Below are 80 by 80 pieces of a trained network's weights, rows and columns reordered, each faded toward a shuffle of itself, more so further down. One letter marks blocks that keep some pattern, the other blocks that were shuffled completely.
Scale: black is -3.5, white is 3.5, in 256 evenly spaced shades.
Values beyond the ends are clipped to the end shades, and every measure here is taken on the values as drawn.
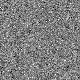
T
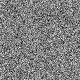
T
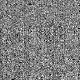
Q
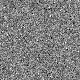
T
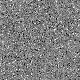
T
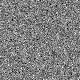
T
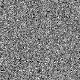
Q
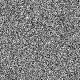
T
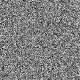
Q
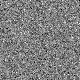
T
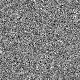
T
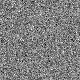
T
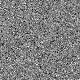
T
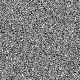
T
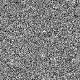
Q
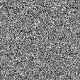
Q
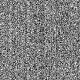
Q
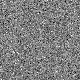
T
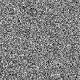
Q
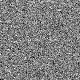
T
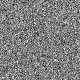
T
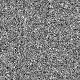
T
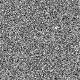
Q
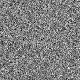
Q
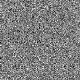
Q
